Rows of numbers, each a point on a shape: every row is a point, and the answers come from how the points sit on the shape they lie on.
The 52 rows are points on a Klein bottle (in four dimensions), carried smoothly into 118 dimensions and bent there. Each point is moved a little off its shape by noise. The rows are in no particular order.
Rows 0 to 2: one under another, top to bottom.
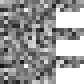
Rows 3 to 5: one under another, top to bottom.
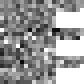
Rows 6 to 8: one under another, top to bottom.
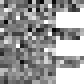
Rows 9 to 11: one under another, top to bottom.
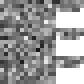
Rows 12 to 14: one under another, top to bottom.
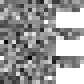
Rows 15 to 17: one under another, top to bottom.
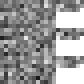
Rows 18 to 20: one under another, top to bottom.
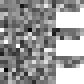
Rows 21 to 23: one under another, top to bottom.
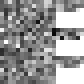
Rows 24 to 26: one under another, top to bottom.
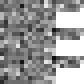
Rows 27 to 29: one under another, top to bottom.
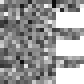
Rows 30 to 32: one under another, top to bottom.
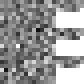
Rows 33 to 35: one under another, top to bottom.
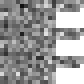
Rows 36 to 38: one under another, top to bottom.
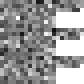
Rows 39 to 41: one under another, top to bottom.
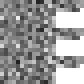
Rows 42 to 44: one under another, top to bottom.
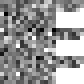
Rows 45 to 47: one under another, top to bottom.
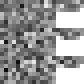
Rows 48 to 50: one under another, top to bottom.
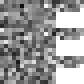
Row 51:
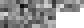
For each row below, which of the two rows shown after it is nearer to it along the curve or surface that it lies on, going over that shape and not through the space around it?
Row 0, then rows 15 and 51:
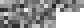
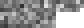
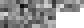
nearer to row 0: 15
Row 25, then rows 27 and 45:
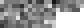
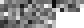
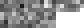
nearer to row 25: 27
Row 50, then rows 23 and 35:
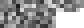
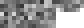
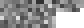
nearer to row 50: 35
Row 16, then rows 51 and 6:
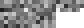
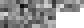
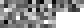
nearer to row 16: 51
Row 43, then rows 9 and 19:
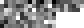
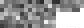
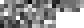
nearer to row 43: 19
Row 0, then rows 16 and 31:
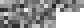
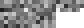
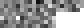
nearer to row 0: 16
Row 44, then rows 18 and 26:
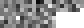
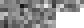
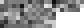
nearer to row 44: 26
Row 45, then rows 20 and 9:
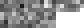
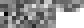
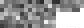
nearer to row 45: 20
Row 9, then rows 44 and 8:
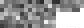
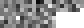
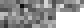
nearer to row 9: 44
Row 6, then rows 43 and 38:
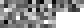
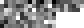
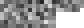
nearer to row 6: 43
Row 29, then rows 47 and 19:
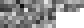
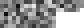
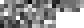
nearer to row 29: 47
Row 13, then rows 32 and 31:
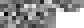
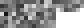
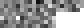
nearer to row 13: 32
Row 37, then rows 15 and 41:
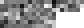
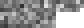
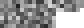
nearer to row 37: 15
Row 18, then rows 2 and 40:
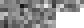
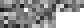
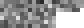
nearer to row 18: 2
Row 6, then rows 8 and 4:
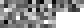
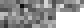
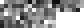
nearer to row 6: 4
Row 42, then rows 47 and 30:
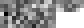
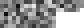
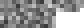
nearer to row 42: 47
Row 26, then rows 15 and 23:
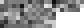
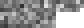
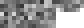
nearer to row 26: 15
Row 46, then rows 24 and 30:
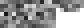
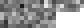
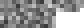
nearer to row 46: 24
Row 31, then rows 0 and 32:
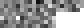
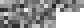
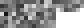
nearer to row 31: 32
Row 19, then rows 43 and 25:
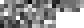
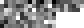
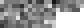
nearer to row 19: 43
